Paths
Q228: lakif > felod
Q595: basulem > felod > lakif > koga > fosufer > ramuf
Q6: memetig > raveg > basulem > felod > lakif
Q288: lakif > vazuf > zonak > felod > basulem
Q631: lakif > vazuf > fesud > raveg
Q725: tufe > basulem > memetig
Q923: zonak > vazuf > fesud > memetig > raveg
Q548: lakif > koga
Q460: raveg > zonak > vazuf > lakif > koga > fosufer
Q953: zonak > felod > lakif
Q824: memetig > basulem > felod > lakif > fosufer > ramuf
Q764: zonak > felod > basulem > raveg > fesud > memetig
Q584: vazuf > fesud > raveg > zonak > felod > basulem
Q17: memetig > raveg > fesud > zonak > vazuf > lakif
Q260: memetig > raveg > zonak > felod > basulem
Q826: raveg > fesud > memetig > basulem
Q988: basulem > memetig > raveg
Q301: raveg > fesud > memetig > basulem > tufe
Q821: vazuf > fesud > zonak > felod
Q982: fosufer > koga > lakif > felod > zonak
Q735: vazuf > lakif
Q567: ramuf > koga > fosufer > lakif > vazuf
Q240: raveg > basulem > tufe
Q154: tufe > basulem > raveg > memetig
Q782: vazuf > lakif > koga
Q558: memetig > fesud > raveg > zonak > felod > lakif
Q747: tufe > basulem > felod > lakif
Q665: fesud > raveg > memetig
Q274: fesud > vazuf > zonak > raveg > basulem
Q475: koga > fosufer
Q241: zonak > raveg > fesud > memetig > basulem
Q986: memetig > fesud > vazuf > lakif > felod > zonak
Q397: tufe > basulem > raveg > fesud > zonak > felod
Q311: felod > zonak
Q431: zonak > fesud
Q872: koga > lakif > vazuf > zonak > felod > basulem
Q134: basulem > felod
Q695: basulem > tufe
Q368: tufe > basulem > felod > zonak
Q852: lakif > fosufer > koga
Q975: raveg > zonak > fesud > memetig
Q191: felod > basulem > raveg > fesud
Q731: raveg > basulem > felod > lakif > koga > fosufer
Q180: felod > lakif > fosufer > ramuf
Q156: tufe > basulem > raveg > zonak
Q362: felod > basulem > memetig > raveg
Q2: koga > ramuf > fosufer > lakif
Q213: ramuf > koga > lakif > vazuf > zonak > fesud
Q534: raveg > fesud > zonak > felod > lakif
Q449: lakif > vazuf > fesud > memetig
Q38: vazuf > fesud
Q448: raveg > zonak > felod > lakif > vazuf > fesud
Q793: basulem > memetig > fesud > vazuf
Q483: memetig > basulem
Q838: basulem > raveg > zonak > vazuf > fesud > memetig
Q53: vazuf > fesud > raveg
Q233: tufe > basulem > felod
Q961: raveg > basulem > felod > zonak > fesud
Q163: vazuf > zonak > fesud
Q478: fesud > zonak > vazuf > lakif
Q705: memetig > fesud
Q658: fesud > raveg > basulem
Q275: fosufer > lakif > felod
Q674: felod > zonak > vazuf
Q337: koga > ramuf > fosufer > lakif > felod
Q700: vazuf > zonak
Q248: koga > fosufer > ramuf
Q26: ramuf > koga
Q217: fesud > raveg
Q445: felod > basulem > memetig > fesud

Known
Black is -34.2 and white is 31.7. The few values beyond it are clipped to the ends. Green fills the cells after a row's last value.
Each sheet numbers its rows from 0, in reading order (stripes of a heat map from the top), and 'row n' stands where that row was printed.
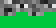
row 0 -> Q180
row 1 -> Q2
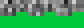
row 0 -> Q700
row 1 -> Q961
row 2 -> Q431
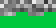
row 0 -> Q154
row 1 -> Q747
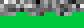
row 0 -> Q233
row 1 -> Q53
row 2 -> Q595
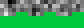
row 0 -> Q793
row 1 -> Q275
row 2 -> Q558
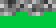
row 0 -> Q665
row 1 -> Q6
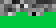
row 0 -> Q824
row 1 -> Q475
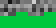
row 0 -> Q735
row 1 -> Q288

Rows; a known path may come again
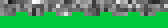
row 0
Q213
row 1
Q311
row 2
Q988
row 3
Q821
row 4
Q747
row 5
Q567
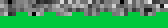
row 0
Q38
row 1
Q475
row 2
Q695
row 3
Q872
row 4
Q274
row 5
Q180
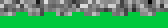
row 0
Q6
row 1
Q431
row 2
Q26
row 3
Q240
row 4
Q584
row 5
Q658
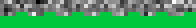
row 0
Q275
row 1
Q449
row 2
Q764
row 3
Q362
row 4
Q975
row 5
Q731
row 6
Q233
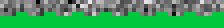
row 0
Q448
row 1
Q163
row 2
Q824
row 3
Q156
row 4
Q986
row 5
Q953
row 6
Q982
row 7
Q134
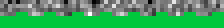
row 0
Q782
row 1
Q301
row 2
Q53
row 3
Q705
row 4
Q154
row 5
Q478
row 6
Q260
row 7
Q217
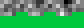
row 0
Q558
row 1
Q665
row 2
Q793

